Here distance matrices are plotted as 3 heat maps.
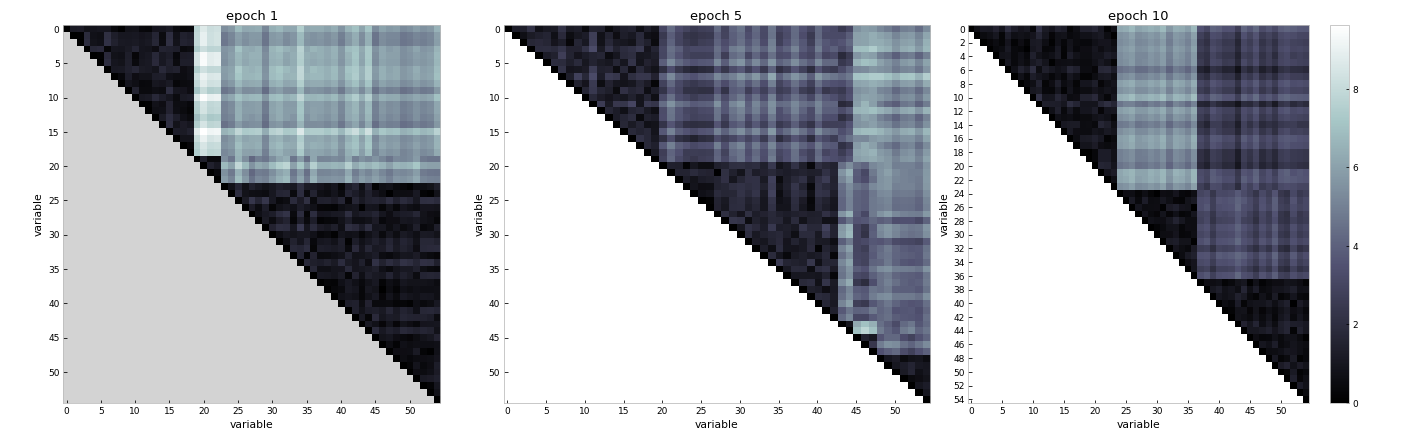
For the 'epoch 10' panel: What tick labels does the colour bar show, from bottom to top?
0, 2, 4, 6, 8
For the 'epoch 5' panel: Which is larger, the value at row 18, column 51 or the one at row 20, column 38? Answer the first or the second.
the first
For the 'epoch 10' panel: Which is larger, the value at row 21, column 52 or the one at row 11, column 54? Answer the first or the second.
the first
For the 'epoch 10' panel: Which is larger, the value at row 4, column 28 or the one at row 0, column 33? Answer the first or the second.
the second
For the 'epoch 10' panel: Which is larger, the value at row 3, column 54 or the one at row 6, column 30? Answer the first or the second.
the second
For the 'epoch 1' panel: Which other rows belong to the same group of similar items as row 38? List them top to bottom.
23, 24, 25, 26, 27, 28, 29, 30, 31, 32, 33, 34, 35, 36, 37, 39, 40, 41, 42, 43, 44, 45, 46, 47, 48, 49, 50, 51, 52, 53, 54
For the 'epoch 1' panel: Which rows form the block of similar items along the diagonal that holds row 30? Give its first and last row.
23 to 54
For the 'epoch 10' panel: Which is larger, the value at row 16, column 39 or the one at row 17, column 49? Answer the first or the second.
the first
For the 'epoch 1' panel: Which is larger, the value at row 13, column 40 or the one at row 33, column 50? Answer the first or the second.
the first
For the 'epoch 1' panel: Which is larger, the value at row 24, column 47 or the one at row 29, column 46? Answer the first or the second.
the second
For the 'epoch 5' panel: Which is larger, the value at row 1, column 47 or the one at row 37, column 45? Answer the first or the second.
the first
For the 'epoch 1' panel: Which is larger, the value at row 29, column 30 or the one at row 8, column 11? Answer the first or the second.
the first
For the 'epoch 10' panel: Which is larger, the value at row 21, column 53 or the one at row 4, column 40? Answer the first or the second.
the first
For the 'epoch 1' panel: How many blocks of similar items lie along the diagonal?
3
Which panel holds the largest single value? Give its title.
epoch 1
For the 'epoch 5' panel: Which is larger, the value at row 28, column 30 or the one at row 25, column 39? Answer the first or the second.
the first
